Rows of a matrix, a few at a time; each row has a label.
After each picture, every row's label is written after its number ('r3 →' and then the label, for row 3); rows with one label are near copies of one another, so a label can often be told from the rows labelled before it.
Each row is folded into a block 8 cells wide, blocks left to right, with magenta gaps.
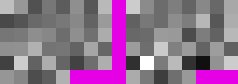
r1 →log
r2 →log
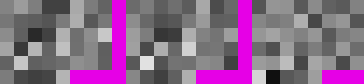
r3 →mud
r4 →mud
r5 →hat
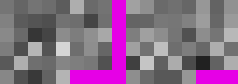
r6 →mud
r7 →log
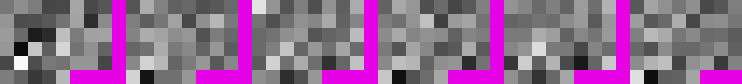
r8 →mud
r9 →hat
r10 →log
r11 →hat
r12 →log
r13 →hat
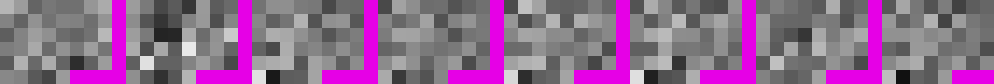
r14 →log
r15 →mud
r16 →hat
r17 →hat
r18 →hat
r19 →hat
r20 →mud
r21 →hat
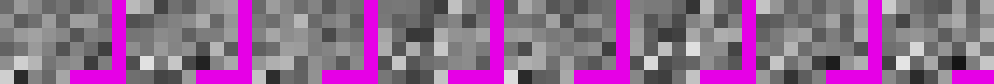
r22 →hat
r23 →log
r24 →hat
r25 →mud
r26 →hat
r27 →mud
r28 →log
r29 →log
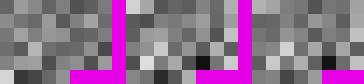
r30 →hat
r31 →log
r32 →log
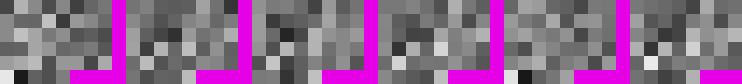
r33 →hat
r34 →mud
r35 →mud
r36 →mud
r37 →hat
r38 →mud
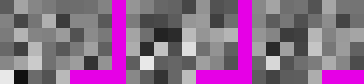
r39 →hat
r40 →mud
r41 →mud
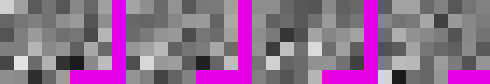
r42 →log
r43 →log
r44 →mud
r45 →hat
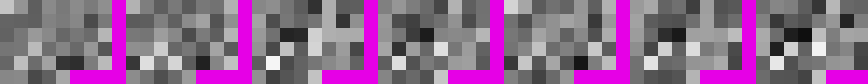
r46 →log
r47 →log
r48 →mud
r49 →mud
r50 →log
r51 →mud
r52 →mud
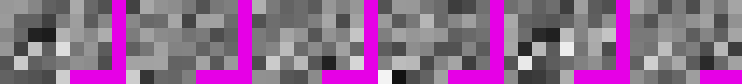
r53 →mud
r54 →hat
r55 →log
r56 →hat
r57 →mud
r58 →log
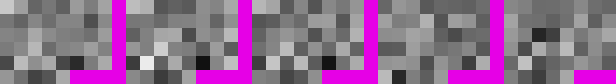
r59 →log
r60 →log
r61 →log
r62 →hat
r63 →mud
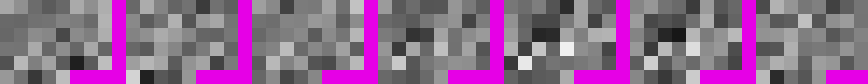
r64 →log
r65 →hat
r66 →log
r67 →mud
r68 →mud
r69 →mud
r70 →hat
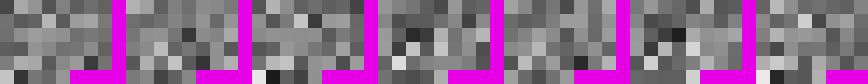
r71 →hat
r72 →log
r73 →hat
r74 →mud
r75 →log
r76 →mud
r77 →hat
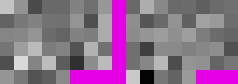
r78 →log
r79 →hat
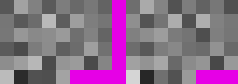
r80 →hat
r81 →hat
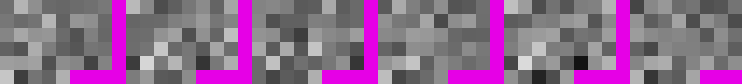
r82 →hat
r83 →log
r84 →mud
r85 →hat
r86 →log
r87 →hat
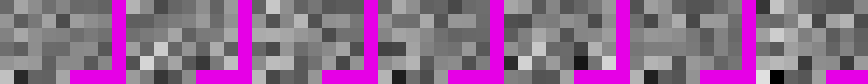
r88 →hat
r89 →log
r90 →hat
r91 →hat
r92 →log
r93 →hat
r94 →hat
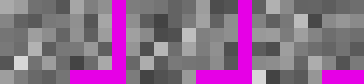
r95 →log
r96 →mud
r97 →hat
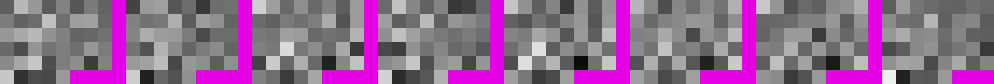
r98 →hat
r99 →hat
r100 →log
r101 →hat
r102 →log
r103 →log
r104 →log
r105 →hat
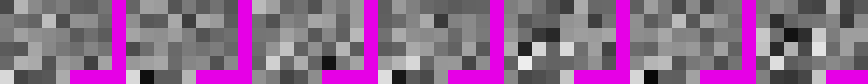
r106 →hat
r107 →hat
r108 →log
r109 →hat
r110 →mud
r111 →hat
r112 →mud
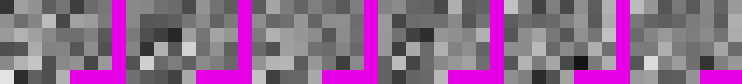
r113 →hat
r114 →mud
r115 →hat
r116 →mud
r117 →log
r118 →log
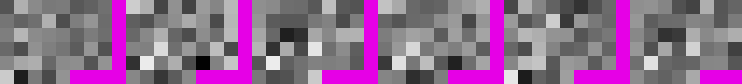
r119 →hat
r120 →log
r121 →mud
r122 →log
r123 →hat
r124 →mud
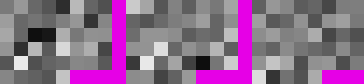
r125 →mud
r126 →log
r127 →hat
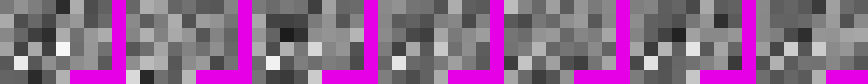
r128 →mud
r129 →hat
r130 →mud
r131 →mud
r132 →log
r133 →mud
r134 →mud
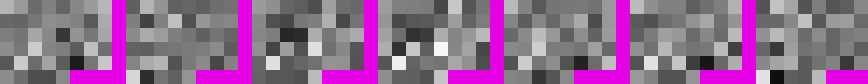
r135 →log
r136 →hat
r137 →mud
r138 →mud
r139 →log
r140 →log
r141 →hat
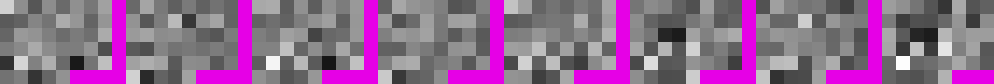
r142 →log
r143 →hat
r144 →log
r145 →hat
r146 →log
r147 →mud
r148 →hat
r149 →mud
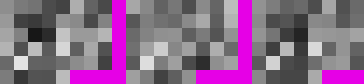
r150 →mud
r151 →log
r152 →mud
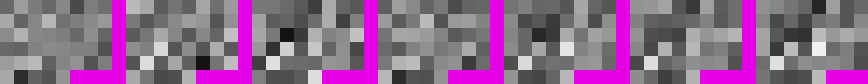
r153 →hat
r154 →log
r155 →mud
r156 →hat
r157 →mud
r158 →mud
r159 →mud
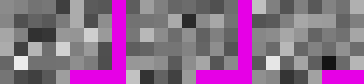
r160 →mud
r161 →hat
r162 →log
